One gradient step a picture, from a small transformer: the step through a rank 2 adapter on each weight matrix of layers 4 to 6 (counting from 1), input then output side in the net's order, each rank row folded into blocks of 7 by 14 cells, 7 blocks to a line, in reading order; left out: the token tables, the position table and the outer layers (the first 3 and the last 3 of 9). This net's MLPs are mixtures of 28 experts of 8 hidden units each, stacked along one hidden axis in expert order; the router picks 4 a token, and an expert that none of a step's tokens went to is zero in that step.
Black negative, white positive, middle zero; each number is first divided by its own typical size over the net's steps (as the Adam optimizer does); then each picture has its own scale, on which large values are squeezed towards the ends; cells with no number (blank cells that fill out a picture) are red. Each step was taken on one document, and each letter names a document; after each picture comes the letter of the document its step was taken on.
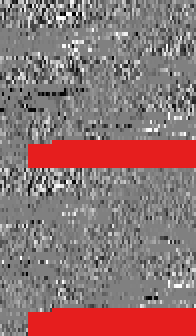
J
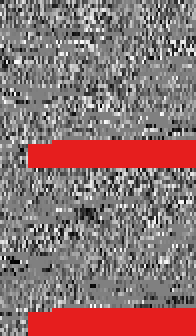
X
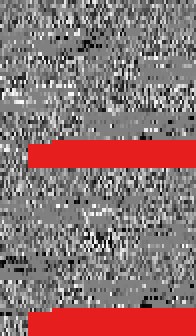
X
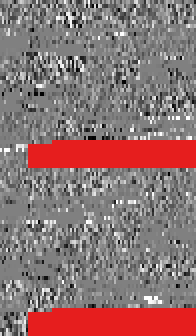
J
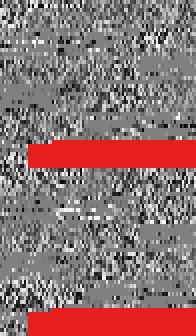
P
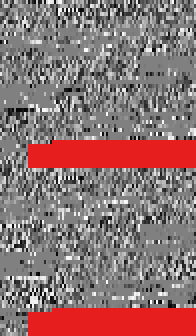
P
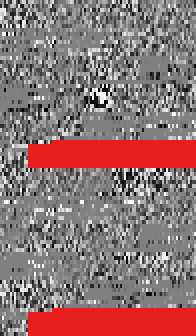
P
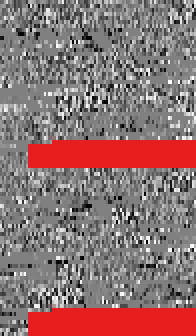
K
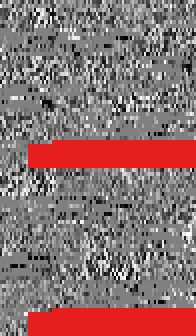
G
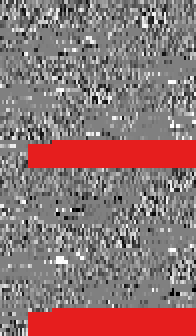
K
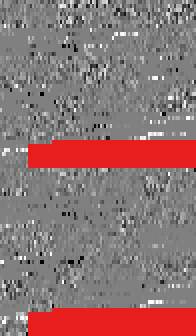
J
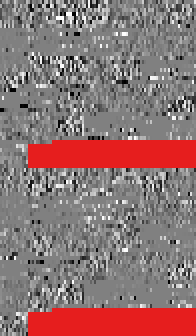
J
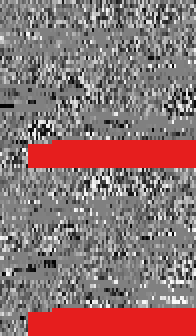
X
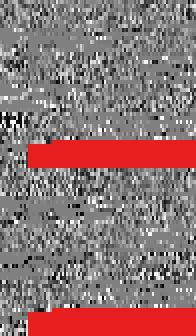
G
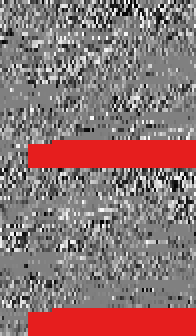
P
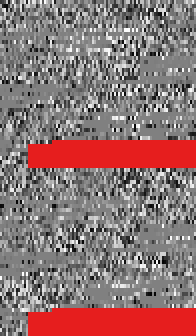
P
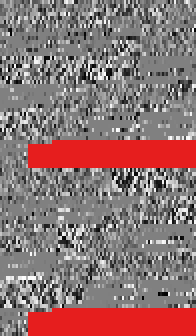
P
